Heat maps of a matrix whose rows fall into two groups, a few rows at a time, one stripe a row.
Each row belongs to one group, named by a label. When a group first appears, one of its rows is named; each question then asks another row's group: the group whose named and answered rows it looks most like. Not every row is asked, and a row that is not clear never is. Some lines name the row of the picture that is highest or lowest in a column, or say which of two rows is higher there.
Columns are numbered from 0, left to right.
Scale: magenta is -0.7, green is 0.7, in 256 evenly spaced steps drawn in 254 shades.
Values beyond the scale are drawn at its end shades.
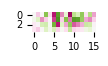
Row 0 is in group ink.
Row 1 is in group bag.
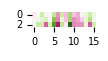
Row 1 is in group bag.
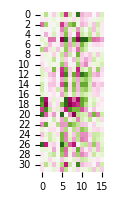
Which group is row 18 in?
ink
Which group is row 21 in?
ink
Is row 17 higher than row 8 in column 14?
Yes
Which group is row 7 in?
ink
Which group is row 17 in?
ink
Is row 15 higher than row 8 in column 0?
Yes
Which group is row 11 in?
ink
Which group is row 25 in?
bag
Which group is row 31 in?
ink
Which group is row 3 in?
ink
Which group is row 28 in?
bag
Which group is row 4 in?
ink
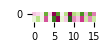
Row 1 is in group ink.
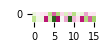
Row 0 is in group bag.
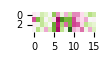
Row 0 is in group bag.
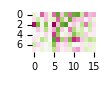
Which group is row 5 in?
bag
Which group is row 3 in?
ink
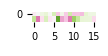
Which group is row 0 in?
bag
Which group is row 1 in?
ink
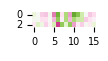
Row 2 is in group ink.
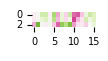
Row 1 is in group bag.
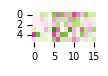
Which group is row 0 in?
bag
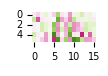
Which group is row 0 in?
ink
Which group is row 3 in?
bag
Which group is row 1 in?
ink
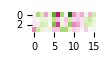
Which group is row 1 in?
bag
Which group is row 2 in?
bag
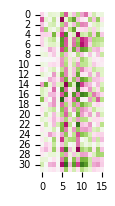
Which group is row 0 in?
bag
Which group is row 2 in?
bag
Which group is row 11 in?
bag
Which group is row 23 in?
bag
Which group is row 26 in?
ink
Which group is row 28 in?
bag
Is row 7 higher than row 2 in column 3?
No
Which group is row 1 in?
ink
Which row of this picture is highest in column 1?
14
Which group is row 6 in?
bag
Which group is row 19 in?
bag
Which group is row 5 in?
bag
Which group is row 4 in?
ink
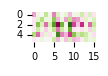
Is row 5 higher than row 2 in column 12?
Yes
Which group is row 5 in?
bag
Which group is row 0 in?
ink
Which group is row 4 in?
ink
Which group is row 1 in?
bag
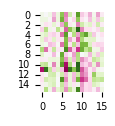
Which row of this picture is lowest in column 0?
11
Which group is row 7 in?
ink
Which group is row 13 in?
bag
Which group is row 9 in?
bag
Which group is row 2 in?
ink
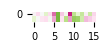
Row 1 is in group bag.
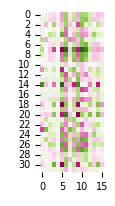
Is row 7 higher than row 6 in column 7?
No
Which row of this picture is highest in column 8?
7
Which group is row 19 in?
bag
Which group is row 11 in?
ink
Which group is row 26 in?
bag
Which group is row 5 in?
ink
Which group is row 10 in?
bag
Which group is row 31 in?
bag
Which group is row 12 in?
bag
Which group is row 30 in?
ink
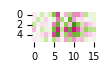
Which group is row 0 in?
bag
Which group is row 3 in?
bag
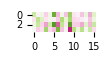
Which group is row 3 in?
ink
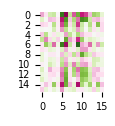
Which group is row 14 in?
ink
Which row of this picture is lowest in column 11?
0
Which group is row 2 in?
ink
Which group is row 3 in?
ink
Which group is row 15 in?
ink
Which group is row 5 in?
ink
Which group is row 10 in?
bag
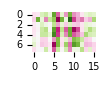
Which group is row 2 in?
bag
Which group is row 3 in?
bag
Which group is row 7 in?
ink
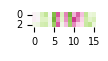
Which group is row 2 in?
bag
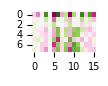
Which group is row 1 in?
ink
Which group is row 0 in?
ink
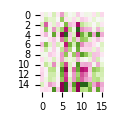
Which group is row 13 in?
bag
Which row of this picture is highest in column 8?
14
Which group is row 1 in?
bag
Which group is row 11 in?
bag
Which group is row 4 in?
ink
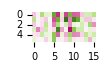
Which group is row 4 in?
bag
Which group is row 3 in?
ink
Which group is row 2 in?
ink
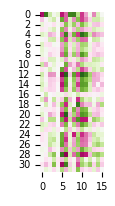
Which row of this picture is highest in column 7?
0
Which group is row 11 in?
bag
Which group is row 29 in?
ink
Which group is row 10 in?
ink
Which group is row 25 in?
bag
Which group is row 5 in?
bag
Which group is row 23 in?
ink
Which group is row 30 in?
ink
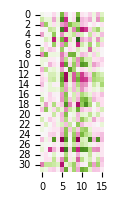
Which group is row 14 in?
bag
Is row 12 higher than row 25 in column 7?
Yes
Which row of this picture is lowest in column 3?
5
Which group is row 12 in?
bag
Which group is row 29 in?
ink
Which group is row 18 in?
ink
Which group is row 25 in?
ink
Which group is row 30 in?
ink
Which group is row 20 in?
ink
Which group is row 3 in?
bag
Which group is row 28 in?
ink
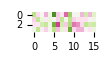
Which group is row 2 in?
bag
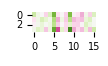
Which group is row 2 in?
bag
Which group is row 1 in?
bag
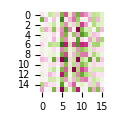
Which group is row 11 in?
bag
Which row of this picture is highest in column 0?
1
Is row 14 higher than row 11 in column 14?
No
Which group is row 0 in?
bag
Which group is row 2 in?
bag
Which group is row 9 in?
ink
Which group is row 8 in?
bag
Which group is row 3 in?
ink
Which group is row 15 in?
ink
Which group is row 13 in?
bag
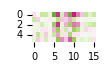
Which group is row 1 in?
ink
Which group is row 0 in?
bag
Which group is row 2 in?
bag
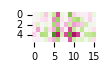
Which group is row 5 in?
ink
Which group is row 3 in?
ink
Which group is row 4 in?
bag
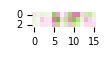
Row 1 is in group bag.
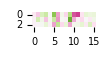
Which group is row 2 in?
ink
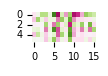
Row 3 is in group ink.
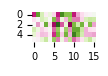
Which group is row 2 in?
ink
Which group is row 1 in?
bag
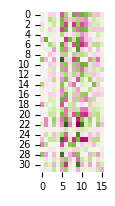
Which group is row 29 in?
ink
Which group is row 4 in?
bag
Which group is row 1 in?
bag
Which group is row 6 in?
bag
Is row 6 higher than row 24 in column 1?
No
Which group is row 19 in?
bag
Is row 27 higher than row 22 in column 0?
No
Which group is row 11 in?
bag
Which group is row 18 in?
ink
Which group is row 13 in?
ink
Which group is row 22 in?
ink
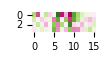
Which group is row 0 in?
ink
